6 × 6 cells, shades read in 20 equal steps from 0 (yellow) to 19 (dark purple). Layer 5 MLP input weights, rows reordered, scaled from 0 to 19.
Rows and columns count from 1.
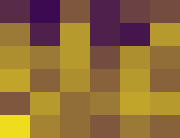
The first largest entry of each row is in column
2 5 4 2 1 4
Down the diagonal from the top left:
16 17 6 11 5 11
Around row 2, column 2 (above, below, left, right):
19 9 9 6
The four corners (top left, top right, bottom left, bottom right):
16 13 0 11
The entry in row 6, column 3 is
10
